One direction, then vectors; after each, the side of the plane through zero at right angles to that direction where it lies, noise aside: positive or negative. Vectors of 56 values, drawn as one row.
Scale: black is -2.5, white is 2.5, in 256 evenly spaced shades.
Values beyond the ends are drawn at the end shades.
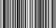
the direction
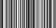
negative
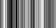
negative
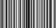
negative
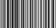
positive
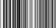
positive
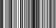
negative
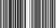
positive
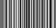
negative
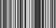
positive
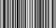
positive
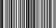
negative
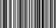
positive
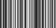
positive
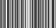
positive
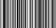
positive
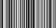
negative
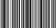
positive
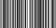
positive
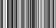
negative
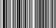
positive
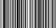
positive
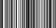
negative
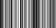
negative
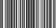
negative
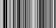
positive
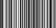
negative
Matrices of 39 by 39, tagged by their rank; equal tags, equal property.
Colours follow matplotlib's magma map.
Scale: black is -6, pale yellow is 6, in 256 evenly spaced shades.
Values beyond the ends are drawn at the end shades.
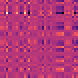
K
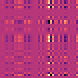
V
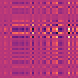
V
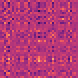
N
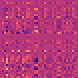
N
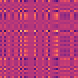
V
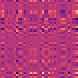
K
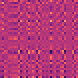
K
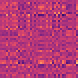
N
